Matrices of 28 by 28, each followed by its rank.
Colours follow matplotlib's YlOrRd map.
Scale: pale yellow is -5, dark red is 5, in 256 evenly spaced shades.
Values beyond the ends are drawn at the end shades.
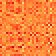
five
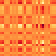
one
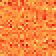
five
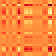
one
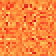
five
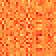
five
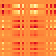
one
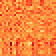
five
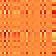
one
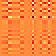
one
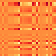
one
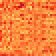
five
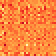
five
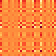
one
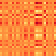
one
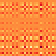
one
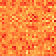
five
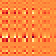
one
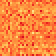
five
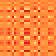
one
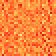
five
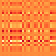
one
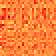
five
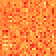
five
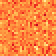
five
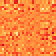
five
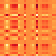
one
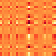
one
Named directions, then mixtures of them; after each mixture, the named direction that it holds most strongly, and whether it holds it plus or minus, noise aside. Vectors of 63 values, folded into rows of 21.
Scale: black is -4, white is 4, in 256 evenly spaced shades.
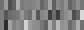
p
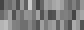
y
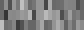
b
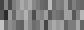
b, plus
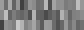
b, minus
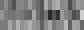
p, plus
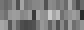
p, minus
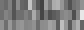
y, plus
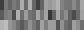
y, plus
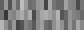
b, plus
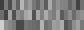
b, plus
